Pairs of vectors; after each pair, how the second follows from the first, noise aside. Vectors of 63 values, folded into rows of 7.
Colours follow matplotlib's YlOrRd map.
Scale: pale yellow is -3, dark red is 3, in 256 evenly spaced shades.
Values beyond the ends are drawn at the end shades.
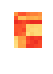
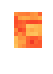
shrunk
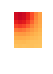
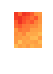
shrunk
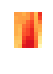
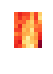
negated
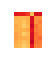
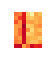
reversed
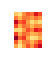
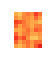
shrunk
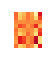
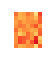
shrunk
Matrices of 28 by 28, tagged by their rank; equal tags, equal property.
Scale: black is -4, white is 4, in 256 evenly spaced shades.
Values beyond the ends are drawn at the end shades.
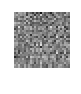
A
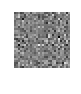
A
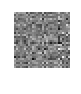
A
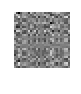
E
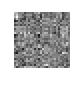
A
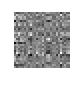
E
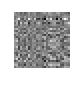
E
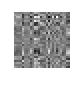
E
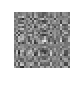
E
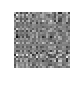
E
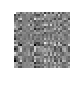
E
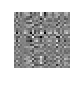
E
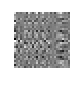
E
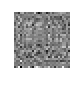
A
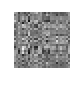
E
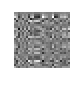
E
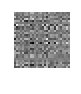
E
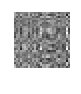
E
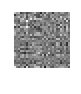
A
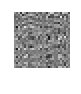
A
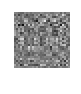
A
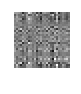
E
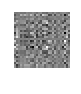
E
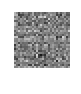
A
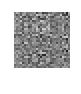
A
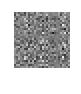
A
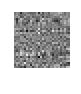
A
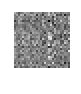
A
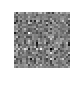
A
